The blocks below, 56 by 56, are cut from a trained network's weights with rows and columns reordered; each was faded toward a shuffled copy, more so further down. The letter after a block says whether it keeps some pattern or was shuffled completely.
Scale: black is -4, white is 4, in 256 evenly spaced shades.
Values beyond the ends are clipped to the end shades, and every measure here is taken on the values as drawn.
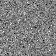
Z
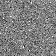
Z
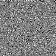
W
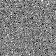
Z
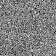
Z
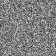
W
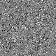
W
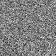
W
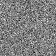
Z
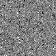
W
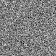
Z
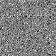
W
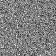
W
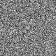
W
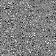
W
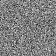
Z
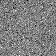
Z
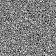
Z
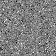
Z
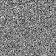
W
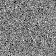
Z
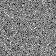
Z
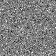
Z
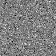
Z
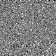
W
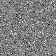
Z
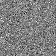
Z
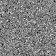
Z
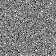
Z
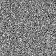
W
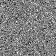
Z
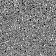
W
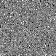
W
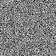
W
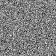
Z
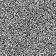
Z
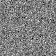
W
